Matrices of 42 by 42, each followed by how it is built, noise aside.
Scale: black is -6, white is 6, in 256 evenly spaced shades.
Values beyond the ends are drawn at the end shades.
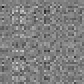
low rank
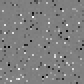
sparse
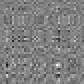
low rank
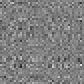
low rank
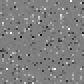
sparse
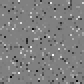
sparse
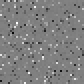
sparse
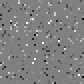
sparse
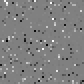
sparse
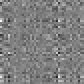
low rank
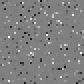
sparse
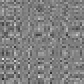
low rank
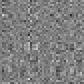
low rank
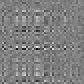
low rank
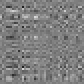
low rank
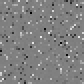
sparse
